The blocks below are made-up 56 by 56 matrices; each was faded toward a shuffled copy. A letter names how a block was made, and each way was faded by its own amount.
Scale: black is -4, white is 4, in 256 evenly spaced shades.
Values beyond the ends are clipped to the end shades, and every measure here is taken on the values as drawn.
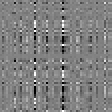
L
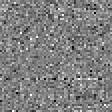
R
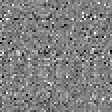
R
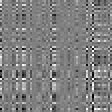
L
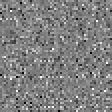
R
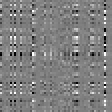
L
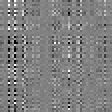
L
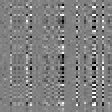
L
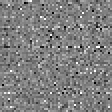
R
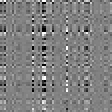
L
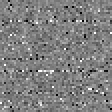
R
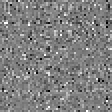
R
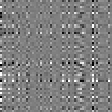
L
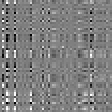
L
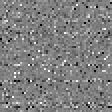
R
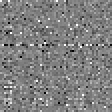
R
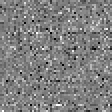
R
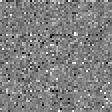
R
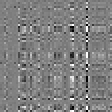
L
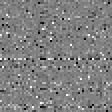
R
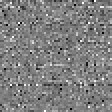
R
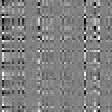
L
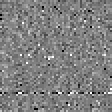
R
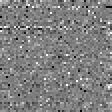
R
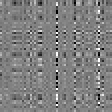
L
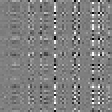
L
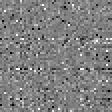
R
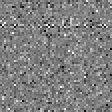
R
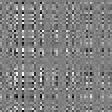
L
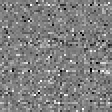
R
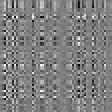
L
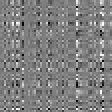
L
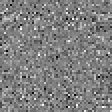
R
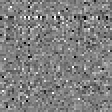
R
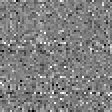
R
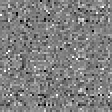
R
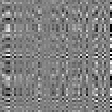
L
